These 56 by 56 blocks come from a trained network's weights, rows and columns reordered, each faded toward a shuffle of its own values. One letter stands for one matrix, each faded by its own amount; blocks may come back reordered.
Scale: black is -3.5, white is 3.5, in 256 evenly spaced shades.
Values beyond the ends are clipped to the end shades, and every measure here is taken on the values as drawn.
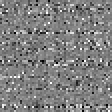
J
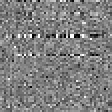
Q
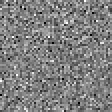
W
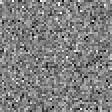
W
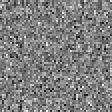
W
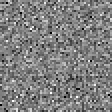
W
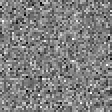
W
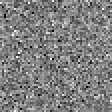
W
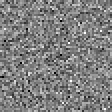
W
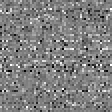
J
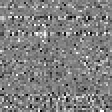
J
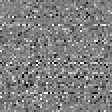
J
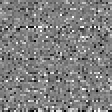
J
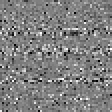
J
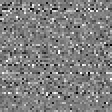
J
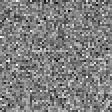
W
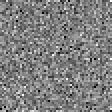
W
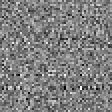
Q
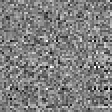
Q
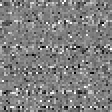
J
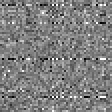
Q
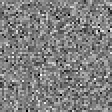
W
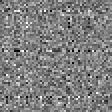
Q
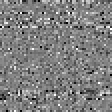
J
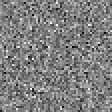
W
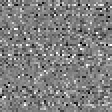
J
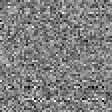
Q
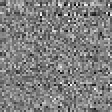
Q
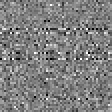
Q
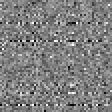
Q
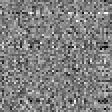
Q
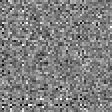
Q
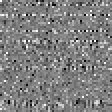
J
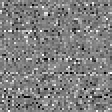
J
